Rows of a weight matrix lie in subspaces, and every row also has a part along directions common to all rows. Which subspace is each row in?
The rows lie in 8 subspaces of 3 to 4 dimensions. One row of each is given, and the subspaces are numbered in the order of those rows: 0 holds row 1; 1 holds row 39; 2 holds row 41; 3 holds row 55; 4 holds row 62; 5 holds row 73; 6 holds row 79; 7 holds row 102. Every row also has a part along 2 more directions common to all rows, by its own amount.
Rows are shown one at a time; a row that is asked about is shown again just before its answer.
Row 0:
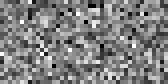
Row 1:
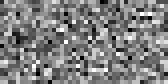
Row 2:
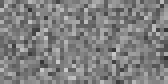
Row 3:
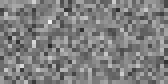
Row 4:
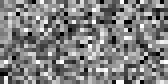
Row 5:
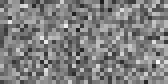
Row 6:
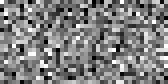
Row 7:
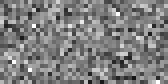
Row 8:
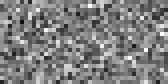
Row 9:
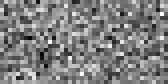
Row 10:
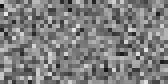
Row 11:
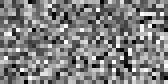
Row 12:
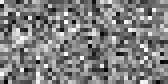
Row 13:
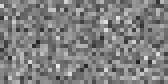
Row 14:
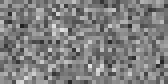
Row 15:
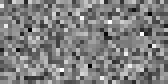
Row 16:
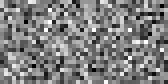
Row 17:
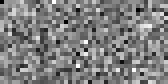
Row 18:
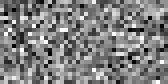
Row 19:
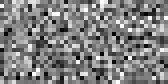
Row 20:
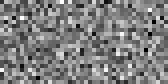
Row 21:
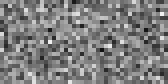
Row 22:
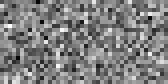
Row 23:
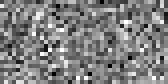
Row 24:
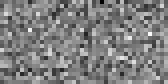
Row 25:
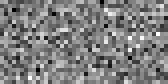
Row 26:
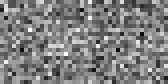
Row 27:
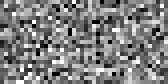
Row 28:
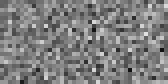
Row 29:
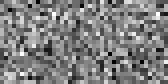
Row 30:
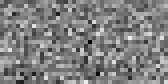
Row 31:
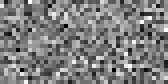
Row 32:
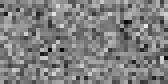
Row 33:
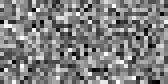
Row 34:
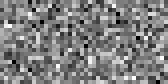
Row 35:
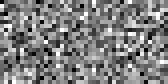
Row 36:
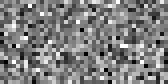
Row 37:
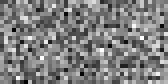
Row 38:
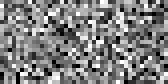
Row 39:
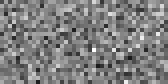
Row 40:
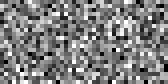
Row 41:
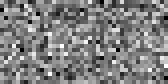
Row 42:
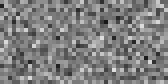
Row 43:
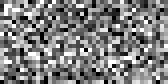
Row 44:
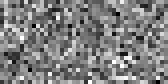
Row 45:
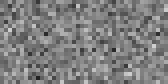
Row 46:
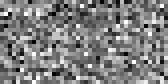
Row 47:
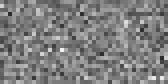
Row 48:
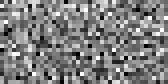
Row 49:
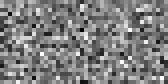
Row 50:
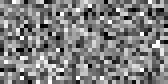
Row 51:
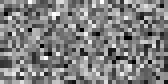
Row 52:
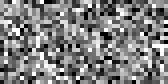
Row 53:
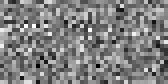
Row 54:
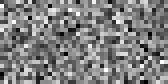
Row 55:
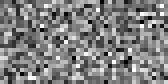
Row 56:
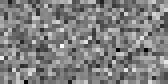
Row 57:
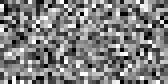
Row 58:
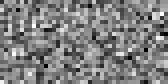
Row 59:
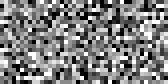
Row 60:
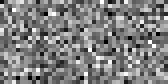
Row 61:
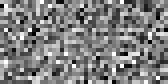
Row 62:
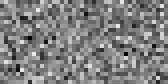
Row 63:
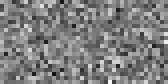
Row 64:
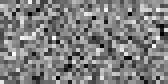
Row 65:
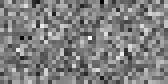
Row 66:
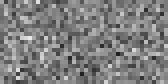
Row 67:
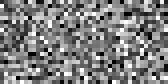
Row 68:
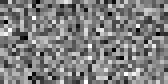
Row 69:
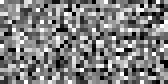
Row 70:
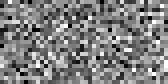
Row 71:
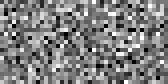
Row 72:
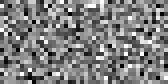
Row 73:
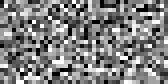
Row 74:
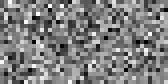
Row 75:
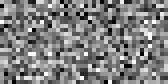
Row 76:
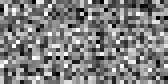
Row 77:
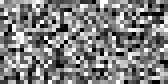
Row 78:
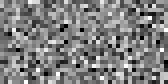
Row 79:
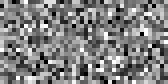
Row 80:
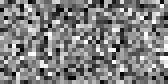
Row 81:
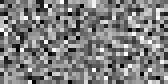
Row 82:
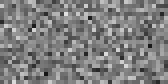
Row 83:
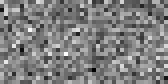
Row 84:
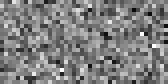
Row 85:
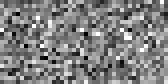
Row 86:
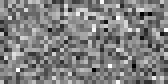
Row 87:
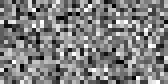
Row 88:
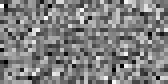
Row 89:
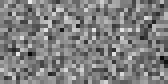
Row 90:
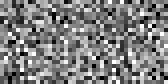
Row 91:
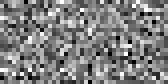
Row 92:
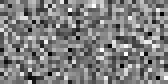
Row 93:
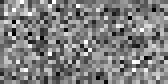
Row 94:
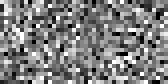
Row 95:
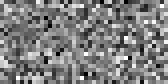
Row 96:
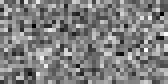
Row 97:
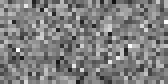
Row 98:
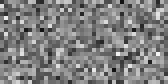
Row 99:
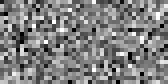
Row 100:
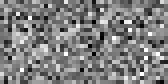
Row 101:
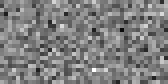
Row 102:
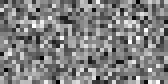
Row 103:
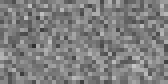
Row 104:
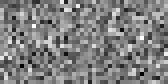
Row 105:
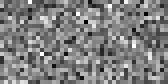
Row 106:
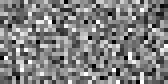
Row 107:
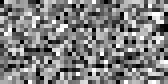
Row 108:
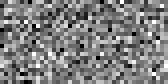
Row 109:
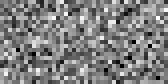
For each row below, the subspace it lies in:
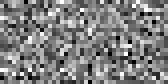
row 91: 7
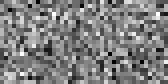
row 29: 3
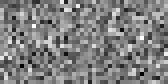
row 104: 0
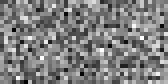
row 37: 4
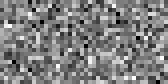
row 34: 7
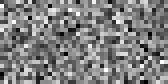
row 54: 0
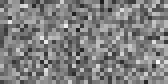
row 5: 6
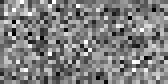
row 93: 1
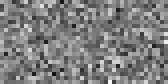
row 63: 6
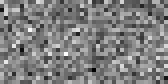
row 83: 2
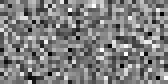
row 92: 4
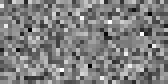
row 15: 6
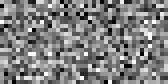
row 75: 7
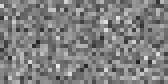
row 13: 0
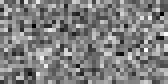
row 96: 4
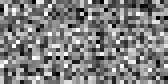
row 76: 2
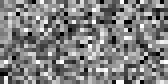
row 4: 0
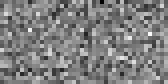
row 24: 5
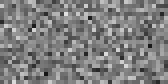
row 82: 7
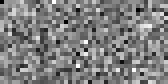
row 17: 1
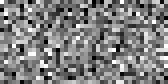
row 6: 2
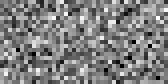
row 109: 0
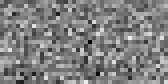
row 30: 5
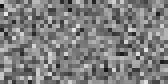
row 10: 0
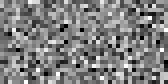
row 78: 3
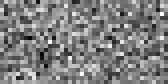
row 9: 4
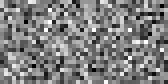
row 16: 2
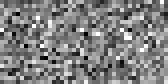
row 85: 5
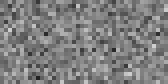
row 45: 1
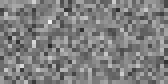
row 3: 0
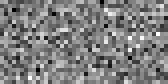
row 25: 1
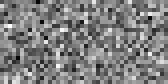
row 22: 7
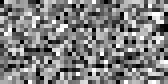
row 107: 3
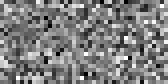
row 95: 3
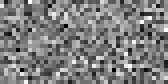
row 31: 3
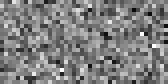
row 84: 6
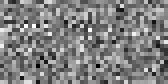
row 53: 6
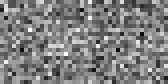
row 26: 2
